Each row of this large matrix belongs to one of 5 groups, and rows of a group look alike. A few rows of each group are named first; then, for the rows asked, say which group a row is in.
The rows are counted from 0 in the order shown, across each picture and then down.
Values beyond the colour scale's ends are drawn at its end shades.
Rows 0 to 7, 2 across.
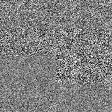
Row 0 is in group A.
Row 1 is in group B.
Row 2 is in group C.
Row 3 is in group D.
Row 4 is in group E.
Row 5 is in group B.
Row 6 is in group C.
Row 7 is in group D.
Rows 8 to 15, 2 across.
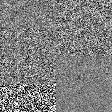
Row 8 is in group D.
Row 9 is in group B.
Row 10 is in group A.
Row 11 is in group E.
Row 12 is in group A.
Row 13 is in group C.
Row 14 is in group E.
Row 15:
E
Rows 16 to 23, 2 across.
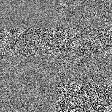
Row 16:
C
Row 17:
D
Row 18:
D
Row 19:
B
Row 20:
B
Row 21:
E
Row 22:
C
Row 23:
E
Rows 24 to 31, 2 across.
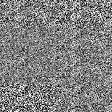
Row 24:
B
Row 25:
B
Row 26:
C
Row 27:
B
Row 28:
E
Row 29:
B
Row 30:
E
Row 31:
E
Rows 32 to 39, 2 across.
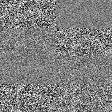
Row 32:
E
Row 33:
E
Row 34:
B
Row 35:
B
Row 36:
C
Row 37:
E
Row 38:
A
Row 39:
B
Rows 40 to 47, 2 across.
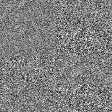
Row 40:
E
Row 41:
C
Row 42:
E
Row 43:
A
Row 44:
C
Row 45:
B
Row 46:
D
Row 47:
A
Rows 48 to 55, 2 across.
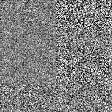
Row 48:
A
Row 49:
C
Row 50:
D
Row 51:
C
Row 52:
D
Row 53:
D
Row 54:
A
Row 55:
D
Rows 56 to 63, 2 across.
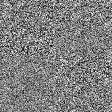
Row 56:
D
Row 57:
B
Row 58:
C
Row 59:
E
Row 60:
B
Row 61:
D
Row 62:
D
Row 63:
E
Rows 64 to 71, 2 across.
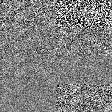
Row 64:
B
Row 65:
C
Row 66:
E
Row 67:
D
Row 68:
B
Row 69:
A
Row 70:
D
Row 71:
B
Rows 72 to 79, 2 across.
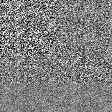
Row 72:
B
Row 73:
C
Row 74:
A
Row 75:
C
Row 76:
A
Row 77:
A
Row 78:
D
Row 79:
B
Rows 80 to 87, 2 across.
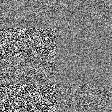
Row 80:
B
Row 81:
D
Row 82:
E
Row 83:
A
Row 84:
B
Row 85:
C
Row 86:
E
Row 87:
A
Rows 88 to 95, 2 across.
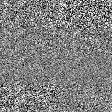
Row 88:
D
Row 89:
D
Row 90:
D
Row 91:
A
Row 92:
E
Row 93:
E
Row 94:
B
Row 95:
C
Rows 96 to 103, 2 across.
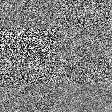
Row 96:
A
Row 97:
C
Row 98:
A
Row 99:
B
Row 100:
C
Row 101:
D
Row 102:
E
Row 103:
B
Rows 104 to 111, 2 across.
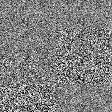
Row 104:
C
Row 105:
C
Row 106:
E
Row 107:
D
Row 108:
A
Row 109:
C
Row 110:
E
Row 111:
B
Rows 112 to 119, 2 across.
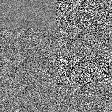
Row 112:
B
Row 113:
A
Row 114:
A
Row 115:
D
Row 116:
D
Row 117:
D
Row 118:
E
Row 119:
A
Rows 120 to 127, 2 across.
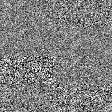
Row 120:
D
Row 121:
C
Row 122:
E
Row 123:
B
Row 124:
D
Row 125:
A
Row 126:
C
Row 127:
B
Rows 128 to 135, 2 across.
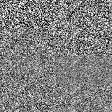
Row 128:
E
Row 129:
D
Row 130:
D
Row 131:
A
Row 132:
C
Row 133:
A
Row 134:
E
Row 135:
B
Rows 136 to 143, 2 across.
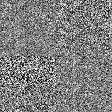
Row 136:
D
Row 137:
D
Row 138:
B
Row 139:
D
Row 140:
C
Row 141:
A
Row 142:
E
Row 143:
A
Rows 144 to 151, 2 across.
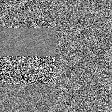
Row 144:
E
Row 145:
C
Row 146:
B
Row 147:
E
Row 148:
C
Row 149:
D
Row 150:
E
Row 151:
D
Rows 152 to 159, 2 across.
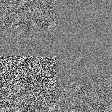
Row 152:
E
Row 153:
C
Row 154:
A
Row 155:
C
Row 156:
E
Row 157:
E
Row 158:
B
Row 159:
E
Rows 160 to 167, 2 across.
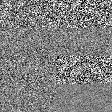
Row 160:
D
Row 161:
A
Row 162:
E
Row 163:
C
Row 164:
C
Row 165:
B
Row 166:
A
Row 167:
B
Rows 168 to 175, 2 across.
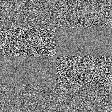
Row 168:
A
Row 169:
C
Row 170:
E
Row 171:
C
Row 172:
D
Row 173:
C
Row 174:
A
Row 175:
D
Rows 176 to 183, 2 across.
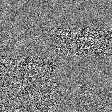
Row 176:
D
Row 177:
E
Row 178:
B
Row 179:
A
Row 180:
A
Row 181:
D
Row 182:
E
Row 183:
A
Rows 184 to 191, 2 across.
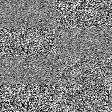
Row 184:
C
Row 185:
A
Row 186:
C
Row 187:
A
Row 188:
A
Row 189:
B
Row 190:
C
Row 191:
D
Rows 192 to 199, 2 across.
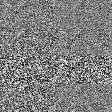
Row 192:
D
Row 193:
A
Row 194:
A
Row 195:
D
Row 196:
E
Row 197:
D
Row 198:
E
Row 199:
E
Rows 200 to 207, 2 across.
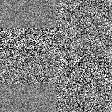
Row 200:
D
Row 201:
D
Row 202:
B
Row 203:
B
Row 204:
E
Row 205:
D
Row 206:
C
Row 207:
C
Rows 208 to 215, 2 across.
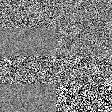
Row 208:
C
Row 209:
E
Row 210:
E
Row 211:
D
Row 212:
D
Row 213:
E
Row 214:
C
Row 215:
D
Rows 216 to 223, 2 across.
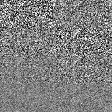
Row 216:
D
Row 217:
D
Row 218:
C
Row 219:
A
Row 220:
A
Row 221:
A
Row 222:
C
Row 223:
B
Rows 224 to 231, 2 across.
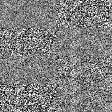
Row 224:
D
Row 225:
D
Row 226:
A
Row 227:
B
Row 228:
E
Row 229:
B
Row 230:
A
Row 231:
B
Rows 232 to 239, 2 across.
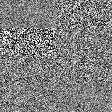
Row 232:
C
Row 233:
E
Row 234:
D
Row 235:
A
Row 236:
E
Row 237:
A
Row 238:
B
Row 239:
C
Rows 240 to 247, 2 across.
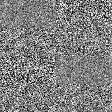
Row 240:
D
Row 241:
D
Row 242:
B
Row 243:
C
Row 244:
C
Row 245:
D
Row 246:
E
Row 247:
B
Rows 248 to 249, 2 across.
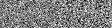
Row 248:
E
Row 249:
C
